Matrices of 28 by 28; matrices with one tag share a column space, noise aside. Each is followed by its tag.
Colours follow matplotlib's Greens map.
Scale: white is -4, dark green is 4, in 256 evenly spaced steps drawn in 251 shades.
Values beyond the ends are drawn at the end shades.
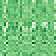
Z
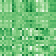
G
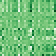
G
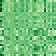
G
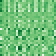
G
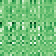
Z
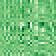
Z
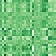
G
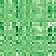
Z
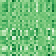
G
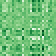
G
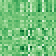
G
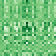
Z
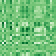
Z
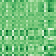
G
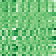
G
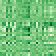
Z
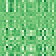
G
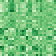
G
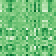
G
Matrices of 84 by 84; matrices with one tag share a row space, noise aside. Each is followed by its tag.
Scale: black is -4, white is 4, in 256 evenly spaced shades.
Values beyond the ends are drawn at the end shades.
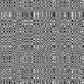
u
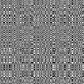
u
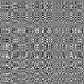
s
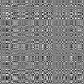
s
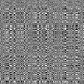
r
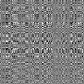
s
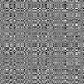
r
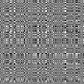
r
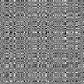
r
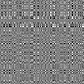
u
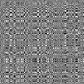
r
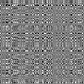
s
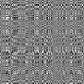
s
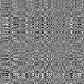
s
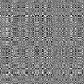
s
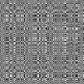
r
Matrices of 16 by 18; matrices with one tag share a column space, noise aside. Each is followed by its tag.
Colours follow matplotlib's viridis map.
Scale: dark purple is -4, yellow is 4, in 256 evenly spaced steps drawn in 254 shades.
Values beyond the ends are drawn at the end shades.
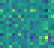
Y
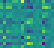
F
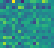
F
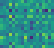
Y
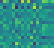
F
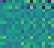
F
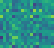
Y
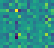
Y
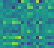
F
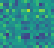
Y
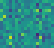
Y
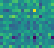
Y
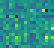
Y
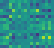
Y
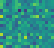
Y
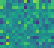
F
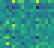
F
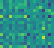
Y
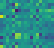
Y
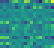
F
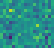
Y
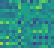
F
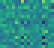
F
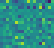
F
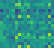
Y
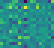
F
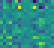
F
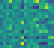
F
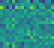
F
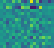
F
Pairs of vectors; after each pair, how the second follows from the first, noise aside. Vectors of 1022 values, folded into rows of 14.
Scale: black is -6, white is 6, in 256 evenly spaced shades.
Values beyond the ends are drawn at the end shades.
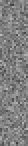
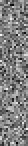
scaled up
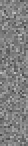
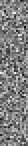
scaled up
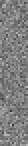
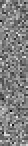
scaled up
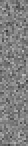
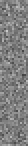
negated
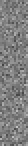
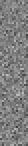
negated
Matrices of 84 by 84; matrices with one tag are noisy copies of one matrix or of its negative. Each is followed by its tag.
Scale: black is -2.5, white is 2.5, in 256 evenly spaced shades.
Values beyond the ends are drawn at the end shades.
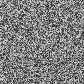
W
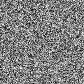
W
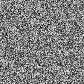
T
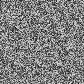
T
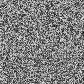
W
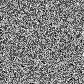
W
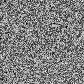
W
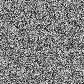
T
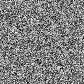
T
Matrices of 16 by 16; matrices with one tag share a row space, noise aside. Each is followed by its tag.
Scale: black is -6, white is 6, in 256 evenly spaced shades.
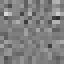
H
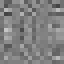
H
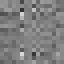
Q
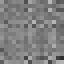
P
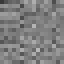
Q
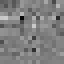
Q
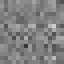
P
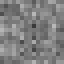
Q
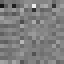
Q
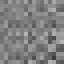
P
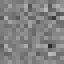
P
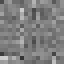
Q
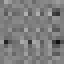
H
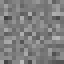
H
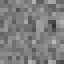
P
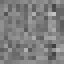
P
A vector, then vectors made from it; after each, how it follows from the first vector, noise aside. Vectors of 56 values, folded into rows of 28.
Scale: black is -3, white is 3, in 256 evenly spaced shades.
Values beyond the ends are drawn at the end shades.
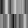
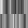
negated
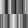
negated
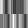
negated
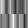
negated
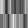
negated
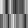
negated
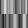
wrapped around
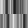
negated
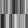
wrapped around
